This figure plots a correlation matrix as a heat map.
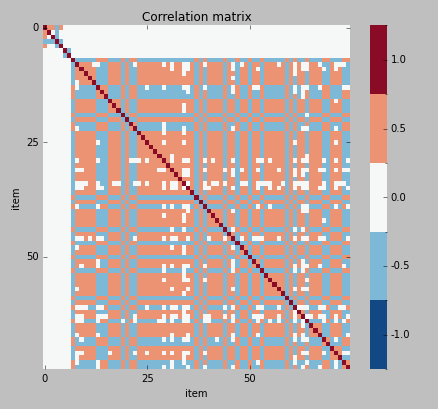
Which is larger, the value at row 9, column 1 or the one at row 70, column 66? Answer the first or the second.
the second
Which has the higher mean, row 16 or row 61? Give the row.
16
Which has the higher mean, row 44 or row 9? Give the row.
9
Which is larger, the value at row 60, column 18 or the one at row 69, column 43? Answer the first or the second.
the first
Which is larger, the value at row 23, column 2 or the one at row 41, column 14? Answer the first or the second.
the first
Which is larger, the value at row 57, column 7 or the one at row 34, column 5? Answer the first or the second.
the second
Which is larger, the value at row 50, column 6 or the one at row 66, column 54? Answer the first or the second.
the second
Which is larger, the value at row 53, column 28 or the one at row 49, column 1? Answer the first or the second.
the second
